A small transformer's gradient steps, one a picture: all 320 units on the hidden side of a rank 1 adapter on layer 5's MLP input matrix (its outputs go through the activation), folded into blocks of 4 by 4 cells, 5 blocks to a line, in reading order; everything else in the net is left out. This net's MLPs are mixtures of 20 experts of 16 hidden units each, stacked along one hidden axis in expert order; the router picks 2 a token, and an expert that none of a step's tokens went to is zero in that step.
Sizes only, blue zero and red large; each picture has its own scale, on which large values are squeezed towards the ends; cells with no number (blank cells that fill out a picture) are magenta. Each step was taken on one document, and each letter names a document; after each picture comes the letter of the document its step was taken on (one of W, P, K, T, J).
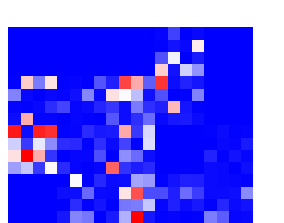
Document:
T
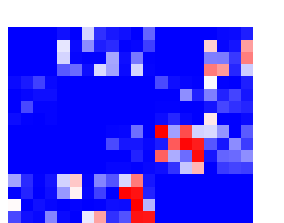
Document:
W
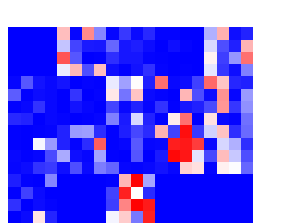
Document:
W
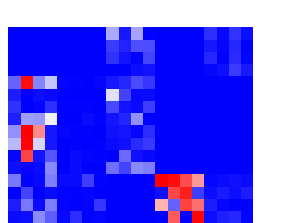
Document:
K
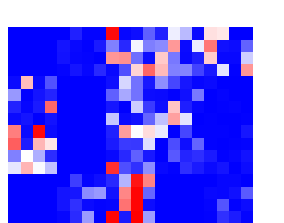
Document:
T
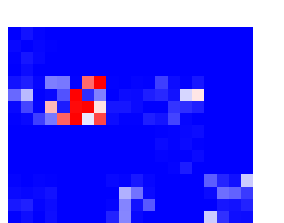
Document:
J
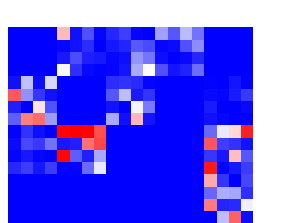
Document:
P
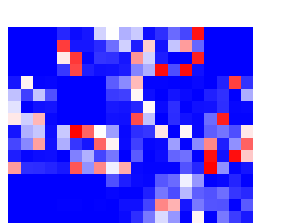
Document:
P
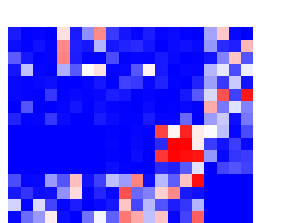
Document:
W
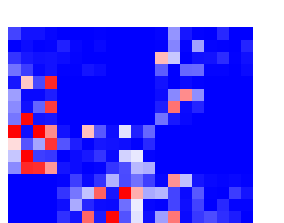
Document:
T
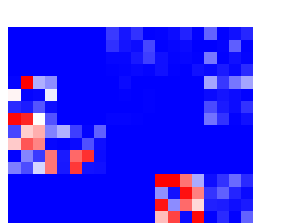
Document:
K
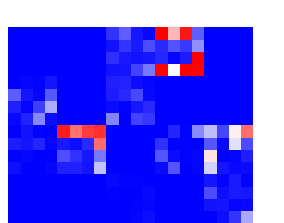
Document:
P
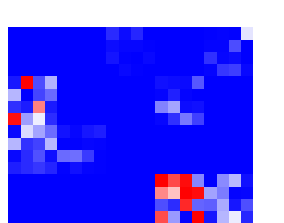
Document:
K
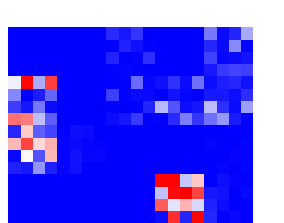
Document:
K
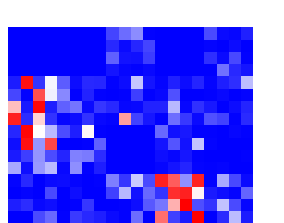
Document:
K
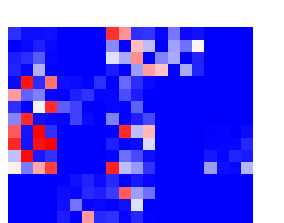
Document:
T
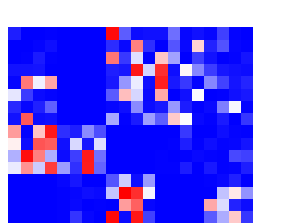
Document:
T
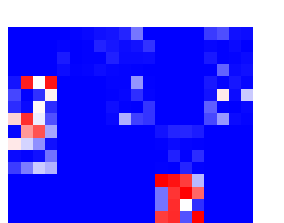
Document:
K
